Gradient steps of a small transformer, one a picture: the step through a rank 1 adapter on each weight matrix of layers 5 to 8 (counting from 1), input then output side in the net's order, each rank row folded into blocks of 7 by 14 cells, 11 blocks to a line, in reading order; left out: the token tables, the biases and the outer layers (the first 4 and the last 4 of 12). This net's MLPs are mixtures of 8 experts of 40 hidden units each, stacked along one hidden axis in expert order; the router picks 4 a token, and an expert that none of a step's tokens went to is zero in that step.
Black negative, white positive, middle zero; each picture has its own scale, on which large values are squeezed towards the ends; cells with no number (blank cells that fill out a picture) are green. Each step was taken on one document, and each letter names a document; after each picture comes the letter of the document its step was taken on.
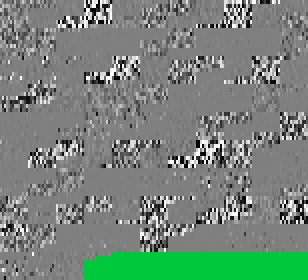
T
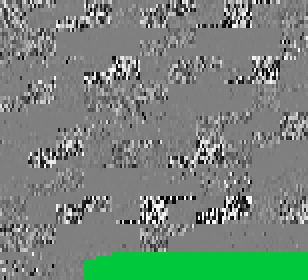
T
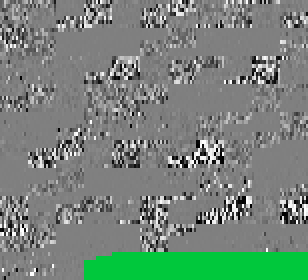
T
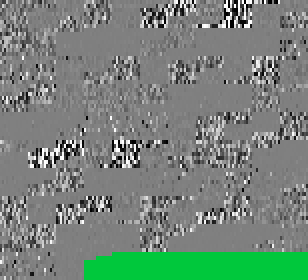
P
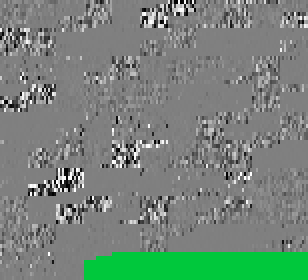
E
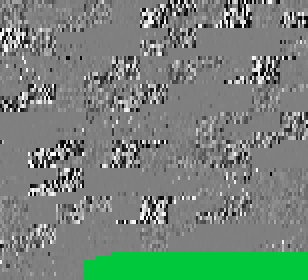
E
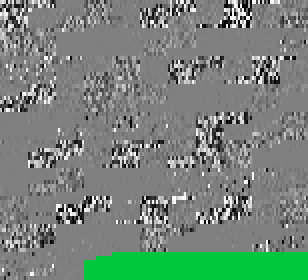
P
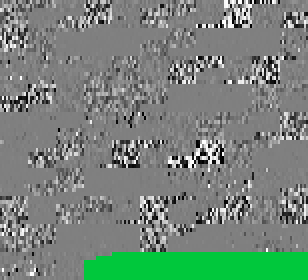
T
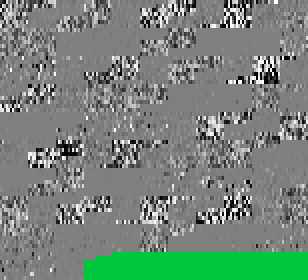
P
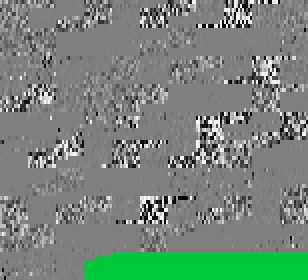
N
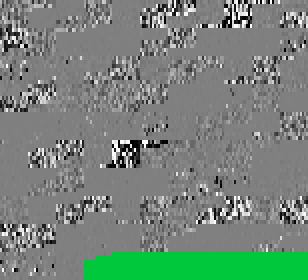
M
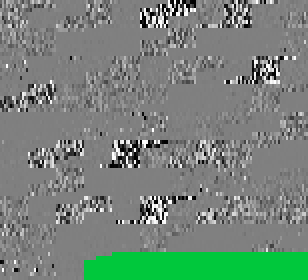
M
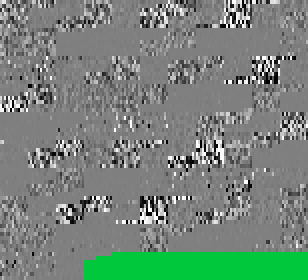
P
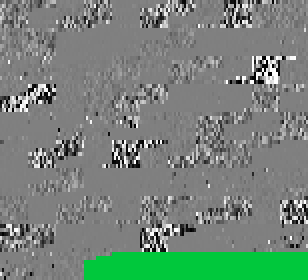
N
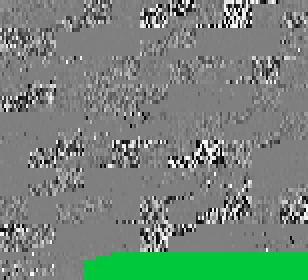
T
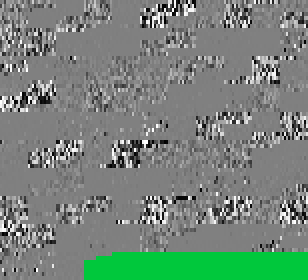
M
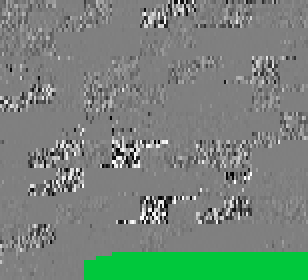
E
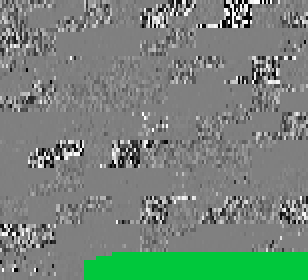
M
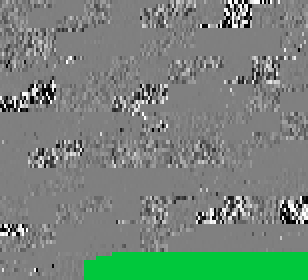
M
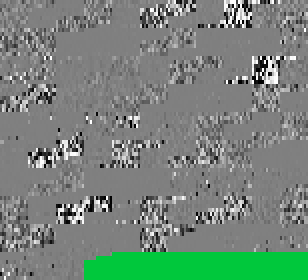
N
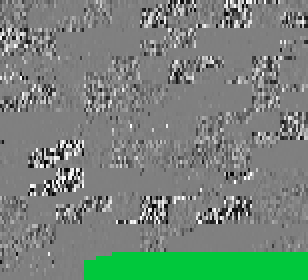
E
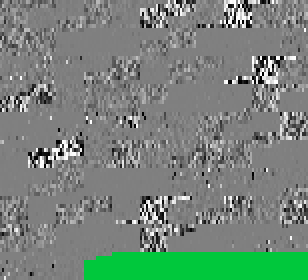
N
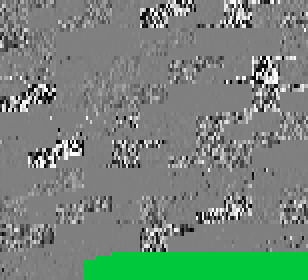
N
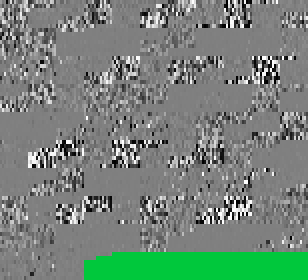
P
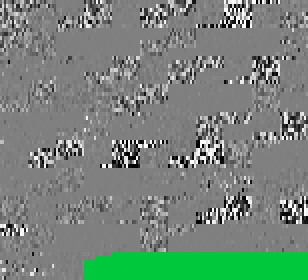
T
